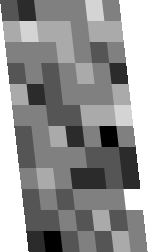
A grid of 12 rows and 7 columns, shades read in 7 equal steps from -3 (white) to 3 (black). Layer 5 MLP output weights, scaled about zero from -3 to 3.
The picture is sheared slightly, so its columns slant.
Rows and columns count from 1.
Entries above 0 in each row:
2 0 1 3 2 2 3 4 4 2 4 4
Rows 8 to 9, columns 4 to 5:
0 1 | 2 2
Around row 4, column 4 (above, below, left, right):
-1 0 1 -1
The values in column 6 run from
-2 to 3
